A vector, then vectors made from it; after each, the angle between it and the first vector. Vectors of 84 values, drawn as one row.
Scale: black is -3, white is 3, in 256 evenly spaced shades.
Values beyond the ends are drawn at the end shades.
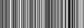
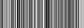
partly aligned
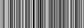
partly opposed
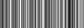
nearly parallel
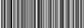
orthogonal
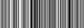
partly aligned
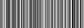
partly aligned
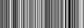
nearly parallel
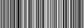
partly opposed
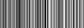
orthogonal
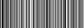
orthogonal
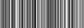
partly aligned
